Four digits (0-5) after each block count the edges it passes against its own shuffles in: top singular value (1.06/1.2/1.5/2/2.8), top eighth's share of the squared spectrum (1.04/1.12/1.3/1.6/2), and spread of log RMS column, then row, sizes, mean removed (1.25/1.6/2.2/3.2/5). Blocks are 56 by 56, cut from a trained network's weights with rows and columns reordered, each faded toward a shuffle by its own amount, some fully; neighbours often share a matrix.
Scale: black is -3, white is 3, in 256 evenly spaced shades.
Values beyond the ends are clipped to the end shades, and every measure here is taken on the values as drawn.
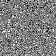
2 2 0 1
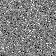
0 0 0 0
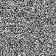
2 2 0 0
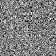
3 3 1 1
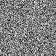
0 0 0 0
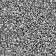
1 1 0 0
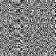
4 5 3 2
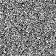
0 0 0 0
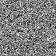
2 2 0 0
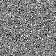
1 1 0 0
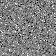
0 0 0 0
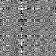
4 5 3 3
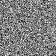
2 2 0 0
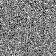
2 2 0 1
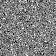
0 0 0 0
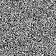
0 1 0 0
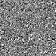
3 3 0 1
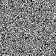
0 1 0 0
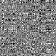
3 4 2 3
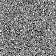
1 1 0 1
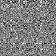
3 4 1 2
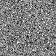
1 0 0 0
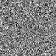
3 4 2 2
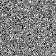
2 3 1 1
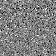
2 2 0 1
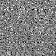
3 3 0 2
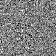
2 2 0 0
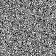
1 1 0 0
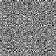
4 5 1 3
